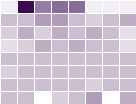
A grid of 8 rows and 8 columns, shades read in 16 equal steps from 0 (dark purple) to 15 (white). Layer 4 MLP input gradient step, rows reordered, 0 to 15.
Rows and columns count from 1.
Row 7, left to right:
11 11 11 11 11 12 11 11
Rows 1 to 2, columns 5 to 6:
6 14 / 11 12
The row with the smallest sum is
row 1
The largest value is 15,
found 2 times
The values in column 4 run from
6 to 12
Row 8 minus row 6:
-1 0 4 1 0 -2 4 -1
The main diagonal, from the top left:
14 11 12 11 11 11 11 10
